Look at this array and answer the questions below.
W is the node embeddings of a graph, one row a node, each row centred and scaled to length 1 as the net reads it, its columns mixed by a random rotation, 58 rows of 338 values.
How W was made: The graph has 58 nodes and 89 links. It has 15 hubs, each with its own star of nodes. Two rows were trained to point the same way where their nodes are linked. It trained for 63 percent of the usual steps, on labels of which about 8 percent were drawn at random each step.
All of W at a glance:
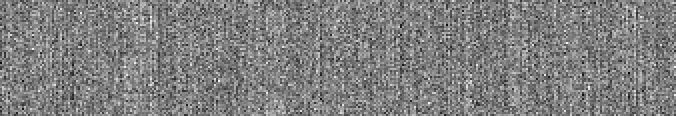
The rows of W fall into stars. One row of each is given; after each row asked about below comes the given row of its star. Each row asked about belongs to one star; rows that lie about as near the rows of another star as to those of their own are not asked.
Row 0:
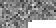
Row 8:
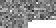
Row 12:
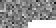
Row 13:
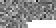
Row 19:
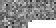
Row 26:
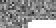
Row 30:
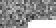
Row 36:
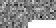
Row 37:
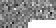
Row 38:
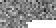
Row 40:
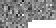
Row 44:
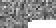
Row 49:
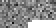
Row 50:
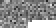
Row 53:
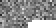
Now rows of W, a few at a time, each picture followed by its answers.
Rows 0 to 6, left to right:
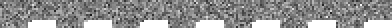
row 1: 13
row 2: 12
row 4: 26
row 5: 38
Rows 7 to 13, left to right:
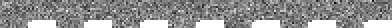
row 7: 38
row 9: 53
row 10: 0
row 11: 30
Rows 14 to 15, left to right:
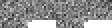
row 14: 38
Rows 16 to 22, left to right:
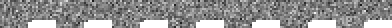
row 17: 12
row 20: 53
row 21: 13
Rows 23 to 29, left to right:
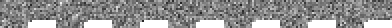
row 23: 50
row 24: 36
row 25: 12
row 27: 26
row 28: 13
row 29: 19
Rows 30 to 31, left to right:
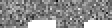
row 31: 53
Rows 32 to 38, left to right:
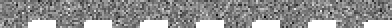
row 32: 26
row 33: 30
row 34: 12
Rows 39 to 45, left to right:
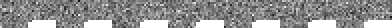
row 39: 8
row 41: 37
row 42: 0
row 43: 44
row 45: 26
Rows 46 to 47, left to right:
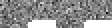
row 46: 49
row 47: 30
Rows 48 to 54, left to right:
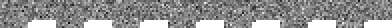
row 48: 36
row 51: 8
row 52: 0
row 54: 40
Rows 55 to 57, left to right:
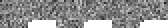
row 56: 50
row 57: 0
